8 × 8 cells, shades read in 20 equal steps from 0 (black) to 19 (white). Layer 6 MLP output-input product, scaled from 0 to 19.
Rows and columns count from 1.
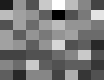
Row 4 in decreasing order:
12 12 11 11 9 8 8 7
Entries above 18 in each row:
1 0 0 0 0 0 0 0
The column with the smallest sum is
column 8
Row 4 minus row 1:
10 -4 5 -6 -8 -2 -2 3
